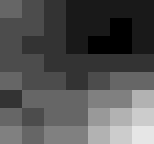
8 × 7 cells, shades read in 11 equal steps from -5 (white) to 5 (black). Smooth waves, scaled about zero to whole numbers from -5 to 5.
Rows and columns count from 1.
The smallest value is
-4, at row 8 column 7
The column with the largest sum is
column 4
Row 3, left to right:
2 3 3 4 5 5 4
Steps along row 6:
down same same down same down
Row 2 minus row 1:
1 0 0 0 0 1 0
